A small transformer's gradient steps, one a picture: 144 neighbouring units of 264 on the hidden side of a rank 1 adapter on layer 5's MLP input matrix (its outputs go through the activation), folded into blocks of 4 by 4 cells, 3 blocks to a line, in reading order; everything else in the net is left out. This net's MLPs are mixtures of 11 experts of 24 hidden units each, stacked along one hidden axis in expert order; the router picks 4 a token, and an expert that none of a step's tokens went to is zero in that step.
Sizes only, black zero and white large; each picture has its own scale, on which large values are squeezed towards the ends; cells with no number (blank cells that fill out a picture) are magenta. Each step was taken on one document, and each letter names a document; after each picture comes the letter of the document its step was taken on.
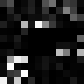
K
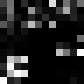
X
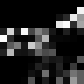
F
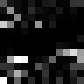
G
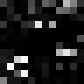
K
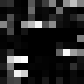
K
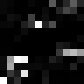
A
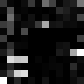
K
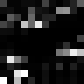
K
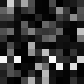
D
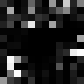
X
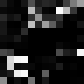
X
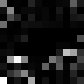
G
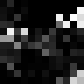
F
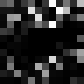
X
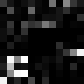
X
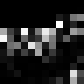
F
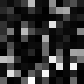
D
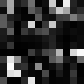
D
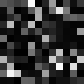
D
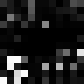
G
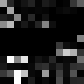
G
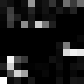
K
